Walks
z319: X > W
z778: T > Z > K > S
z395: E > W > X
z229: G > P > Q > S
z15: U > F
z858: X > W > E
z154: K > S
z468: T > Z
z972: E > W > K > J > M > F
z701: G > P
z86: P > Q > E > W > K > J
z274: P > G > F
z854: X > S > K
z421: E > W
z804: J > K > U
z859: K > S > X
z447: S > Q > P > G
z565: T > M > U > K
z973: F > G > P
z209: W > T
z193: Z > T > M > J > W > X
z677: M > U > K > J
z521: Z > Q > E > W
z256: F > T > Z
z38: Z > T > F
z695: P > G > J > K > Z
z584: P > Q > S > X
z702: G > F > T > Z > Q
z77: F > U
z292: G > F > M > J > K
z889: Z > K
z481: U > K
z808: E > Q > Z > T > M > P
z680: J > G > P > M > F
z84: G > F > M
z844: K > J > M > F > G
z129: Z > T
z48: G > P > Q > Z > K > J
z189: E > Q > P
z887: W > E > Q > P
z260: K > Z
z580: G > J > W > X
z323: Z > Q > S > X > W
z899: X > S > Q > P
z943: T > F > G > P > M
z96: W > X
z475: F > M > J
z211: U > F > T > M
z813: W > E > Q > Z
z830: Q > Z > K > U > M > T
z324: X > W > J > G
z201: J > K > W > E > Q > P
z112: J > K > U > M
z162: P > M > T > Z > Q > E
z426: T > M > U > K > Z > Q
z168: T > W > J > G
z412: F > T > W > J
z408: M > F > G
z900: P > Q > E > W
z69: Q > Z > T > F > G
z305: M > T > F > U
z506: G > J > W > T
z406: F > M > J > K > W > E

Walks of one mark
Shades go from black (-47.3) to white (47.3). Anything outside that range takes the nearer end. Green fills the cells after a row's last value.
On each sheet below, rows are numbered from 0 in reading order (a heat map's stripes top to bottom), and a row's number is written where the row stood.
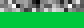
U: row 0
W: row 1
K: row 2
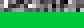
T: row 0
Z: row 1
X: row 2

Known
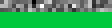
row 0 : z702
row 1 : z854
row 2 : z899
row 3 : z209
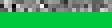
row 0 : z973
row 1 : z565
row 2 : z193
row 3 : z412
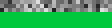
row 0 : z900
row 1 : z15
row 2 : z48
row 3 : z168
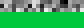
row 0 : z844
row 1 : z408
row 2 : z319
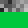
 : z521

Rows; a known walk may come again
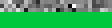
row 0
z15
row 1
z193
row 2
z189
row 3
z506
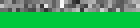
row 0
z426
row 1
z899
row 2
z38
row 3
z972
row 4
z406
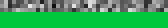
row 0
z209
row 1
z260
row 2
z229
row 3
z680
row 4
z412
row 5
z584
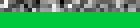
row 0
z129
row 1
z421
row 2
z854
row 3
z702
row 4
z69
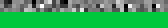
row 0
z323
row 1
z154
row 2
z319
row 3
z201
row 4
z701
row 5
z447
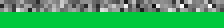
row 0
z324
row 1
z521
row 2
z830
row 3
z168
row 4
z889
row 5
z887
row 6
z481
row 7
z565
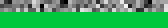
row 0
z580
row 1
z973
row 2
z96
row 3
z677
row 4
z77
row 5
z858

